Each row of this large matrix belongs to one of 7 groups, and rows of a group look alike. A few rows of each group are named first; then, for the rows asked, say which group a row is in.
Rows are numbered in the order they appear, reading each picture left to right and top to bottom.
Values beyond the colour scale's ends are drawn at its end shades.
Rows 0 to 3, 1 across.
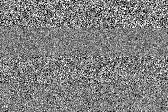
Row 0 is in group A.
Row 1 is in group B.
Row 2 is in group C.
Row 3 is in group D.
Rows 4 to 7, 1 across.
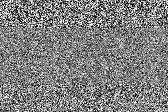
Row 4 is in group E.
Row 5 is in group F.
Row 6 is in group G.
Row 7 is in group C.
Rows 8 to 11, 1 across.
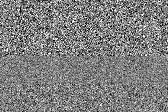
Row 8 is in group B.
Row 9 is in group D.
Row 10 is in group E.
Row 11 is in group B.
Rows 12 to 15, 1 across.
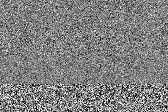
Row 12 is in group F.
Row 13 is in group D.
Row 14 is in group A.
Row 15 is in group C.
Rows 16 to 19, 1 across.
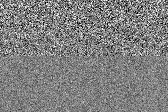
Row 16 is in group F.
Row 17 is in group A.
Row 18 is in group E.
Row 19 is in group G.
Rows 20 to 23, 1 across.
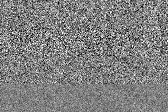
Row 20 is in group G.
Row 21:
D
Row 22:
A
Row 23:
A
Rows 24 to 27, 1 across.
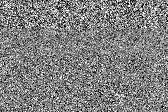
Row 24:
G
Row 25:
C
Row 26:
E
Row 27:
F
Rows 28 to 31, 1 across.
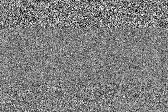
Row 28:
B
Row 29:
E
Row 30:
D
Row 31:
C
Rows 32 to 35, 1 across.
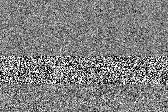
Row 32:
D
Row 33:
E
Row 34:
A
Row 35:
C
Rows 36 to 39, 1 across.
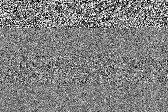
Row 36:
C
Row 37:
F
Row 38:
B
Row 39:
G
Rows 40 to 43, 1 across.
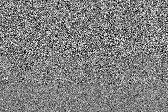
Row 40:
G
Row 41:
F
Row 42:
D
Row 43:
G
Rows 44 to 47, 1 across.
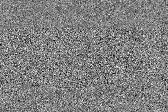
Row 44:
C
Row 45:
D
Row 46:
F
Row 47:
C
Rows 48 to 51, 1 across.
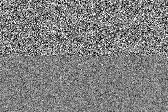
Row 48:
C
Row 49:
C
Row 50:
E
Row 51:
D
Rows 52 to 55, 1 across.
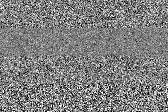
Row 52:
F
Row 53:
E
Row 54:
A
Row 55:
E
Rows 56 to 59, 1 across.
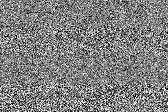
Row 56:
F
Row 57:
C
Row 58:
G
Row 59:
C
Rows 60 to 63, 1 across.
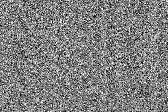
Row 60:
E
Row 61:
G
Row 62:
G
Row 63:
E
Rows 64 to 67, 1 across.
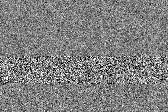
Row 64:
A
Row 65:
G
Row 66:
D
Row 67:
E
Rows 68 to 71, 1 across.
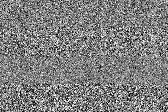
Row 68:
E
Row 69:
G
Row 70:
D
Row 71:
B
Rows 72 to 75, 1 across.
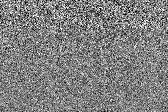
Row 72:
A
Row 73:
C
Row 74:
G
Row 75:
F
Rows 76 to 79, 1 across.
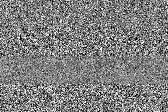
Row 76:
E
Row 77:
B
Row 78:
C
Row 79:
A
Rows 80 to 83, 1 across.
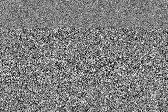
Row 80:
E
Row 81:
B
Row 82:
C
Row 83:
G
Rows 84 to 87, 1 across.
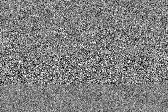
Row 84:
A
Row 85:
C
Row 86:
E
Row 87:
A
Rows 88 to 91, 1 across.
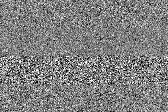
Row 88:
A
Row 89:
D
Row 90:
E
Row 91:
D
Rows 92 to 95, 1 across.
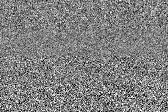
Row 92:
G
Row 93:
C
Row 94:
A
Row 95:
A
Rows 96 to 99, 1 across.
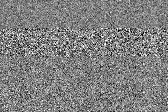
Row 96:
G
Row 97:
G
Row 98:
D
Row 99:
D
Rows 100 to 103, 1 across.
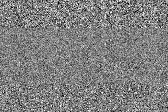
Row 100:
G
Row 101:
G
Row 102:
A
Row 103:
E
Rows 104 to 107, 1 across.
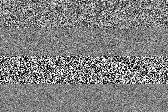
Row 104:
C
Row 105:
F
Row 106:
A
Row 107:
A
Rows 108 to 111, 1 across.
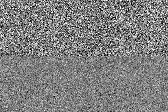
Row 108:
F
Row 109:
F
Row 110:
C
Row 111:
D
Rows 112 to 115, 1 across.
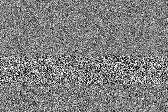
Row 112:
B
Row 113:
E
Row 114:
A
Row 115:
B
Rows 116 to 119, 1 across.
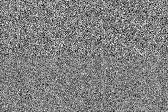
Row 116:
A
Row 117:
A
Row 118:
G
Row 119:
D
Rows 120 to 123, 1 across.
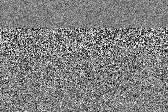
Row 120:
A
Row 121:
C
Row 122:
D
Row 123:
C
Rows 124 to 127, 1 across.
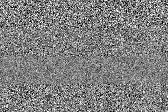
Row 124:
F
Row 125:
F
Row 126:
A
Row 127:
D
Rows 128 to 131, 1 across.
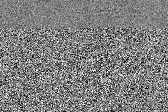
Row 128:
D
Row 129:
F
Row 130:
C
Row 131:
E
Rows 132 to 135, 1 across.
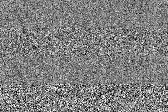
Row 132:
E
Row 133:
B
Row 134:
E
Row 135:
C
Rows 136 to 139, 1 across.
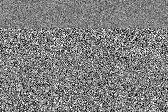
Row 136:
C
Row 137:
A
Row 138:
F
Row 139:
B
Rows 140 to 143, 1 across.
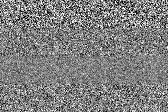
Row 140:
A
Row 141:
B
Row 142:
G
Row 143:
A
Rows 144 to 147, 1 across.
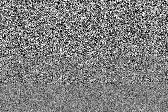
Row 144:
G
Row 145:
E
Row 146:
E
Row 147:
A
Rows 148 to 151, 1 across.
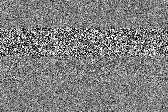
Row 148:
E
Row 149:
B
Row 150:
C
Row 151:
F
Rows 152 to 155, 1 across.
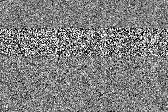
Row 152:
E
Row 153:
G
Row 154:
G
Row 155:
D
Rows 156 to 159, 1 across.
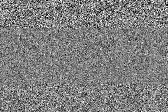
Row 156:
C
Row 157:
B
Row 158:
E
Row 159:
G
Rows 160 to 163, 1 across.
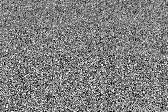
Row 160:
C
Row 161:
D
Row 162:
E
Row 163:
D
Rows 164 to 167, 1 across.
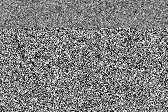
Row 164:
C
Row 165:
G
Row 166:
B
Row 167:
F
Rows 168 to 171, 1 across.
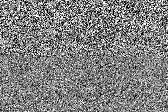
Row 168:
A
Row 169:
C
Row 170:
D
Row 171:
C
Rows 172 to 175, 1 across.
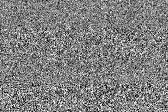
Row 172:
G
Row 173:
A
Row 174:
C
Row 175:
C
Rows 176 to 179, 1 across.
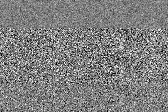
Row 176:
B
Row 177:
F
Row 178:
F
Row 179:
F
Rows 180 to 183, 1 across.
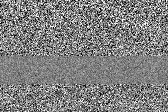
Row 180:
A
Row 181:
F
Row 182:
G
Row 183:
C
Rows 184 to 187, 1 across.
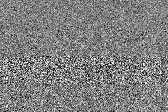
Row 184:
F
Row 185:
G
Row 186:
D
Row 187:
D
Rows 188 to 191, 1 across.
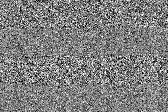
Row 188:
B
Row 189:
E
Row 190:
G
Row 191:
G
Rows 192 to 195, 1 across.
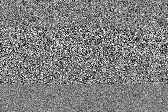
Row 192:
B
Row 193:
A
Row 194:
E
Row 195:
D
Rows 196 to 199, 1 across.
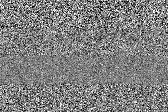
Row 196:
F
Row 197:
C
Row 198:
E
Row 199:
E
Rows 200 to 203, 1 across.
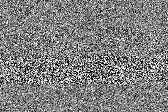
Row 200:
D
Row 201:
F
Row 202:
F
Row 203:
C
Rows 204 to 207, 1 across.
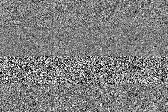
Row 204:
C
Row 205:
B
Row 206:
D
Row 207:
B
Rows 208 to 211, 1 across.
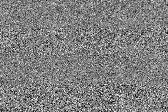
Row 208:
C
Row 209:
C
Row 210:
F
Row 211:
F
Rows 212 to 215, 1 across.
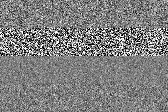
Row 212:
E
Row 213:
F
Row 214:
B
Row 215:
B
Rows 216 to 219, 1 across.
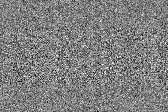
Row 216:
B
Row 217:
G
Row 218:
G
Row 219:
C
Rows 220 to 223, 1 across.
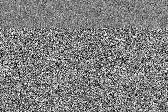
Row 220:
A
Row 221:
F
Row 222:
C
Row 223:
B
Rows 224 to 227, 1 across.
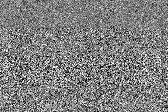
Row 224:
B
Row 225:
D
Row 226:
D
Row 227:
C
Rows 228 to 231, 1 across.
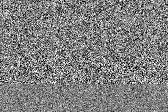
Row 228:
C
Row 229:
G
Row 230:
A
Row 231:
E
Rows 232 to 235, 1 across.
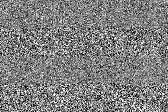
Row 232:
E
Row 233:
B
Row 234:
D
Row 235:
A
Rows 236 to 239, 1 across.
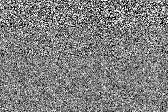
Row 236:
F
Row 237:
F
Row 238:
G
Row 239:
A
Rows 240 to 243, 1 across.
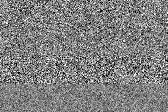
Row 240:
D
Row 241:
C
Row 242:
C
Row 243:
A
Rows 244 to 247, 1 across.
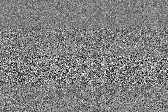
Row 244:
G
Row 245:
C
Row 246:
G
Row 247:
C
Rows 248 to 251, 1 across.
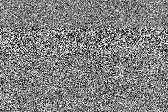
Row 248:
F
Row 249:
C
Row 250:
F
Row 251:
C
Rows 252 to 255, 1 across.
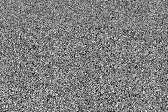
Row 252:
F
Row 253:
B
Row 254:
B
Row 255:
D
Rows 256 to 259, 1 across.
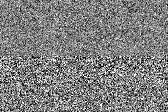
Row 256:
B
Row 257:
C
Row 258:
C
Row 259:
B
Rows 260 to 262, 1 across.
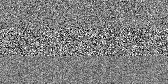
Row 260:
F
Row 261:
E
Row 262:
E
